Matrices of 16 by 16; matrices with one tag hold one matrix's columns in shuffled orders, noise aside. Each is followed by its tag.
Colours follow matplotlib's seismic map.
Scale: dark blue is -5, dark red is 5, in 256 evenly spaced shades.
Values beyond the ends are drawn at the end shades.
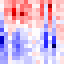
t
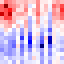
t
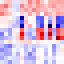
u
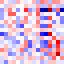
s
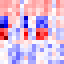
u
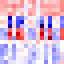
u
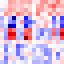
u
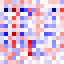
s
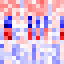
u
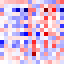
s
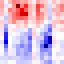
t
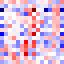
s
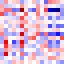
s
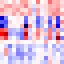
u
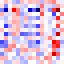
s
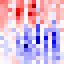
t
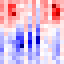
t
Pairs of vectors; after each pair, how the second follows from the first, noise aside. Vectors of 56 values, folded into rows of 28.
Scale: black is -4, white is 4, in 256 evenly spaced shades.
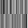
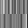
negated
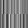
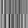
negated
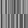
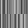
negated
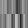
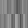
shrunk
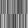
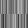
negated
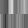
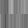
shrunk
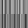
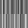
negated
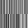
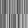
sign-scrambled
